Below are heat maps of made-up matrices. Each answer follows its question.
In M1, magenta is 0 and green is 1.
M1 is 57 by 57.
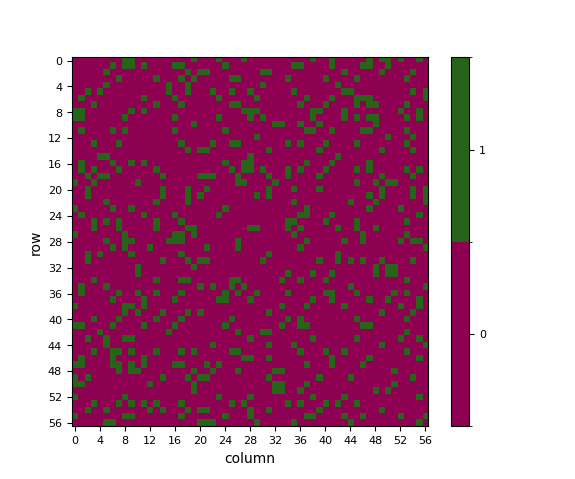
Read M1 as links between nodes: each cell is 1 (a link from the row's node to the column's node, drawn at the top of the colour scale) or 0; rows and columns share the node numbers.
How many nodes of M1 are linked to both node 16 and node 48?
1
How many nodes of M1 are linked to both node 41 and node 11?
7
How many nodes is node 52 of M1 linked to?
7
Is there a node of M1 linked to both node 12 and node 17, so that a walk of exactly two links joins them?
no
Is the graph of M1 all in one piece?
yes
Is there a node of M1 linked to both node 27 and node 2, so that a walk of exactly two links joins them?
no
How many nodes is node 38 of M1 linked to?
9
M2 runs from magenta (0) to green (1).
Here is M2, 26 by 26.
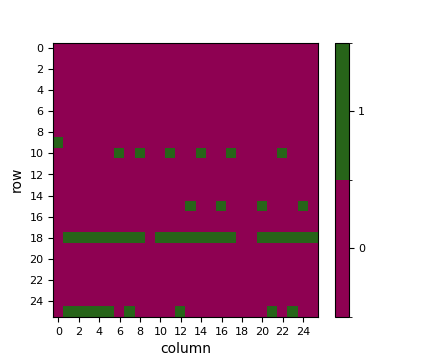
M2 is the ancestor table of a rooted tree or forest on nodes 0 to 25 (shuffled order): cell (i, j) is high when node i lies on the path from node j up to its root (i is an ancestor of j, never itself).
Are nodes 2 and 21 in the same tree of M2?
yes
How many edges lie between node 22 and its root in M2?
2
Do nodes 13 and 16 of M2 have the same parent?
yes
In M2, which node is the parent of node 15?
18
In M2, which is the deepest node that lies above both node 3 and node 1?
25
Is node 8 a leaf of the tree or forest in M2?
yes
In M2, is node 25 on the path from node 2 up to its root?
yes
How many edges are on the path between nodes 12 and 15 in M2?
3
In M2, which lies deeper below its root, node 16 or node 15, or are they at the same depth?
node 16
